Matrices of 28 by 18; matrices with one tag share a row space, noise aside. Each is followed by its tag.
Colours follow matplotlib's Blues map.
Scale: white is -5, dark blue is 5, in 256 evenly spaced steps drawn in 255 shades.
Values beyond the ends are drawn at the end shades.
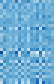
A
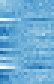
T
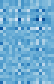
A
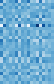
A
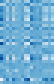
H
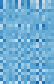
A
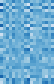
H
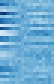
T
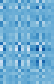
A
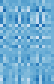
A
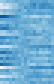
T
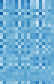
A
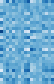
H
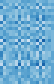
A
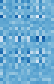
A
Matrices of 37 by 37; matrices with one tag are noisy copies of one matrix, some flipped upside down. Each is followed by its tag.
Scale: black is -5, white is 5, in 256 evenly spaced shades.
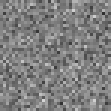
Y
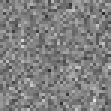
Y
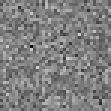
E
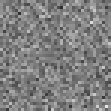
Y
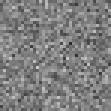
E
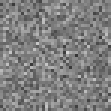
E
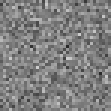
E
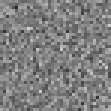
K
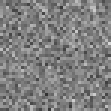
Y
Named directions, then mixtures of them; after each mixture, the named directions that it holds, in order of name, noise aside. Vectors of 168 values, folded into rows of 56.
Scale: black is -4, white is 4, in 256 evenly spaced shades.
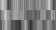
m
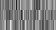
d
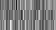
d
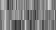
d, m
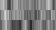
m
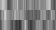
m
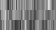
d, m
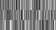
d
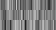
d, m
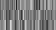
d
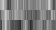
m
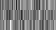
d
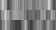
m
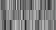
d, m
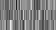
d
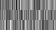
d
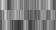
m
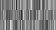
d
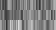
d, m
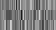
d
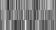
d, m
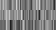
d, m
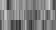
m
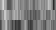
m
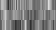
d, m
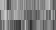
m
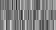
d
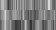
d, m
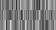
d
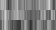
m
